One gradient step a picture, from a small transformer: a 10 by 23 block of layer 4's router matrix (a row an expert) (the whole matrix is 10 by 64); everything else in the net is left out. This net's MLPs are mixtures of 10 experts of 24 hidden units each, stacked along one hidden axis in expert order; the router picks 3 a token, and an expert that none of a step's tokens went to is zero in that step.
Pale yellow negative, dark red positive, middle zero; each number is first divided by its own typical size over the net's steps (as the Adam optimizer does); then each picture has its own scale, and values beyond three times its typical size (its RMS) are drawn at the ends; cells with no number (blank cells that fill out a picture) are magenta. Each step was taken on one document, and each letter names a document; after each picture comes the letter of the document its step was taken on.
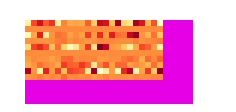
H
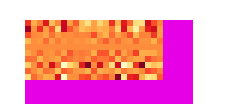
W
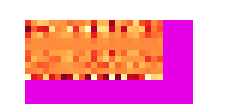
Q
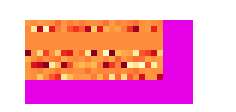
W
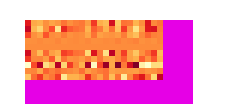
W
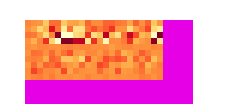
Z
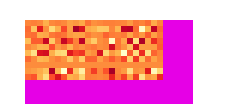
Z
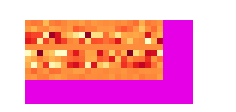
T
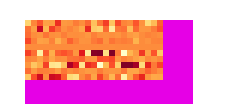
W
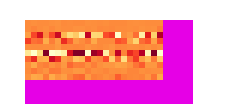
T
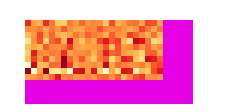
H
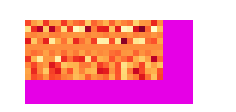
Z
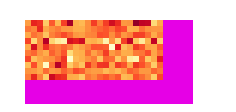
Z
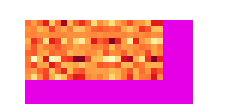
Z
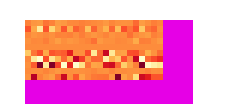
Q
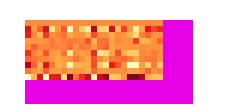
Q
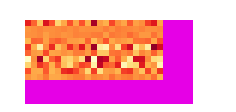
H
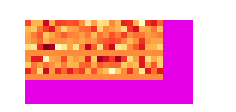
H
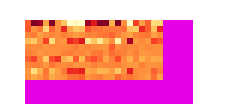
Z
